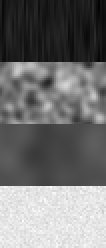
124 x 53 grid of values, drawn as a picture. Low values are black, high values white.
It is made of 4 by 1 panels. Panel 1,1: very low, streaked downward, faint in contrast. Panel 2,1: middling, blotchy, strong in contrast. Panel 3,1: low, smooth, faint in contrast. Panel 4,1: very high, fine-grained, faint in contrast.
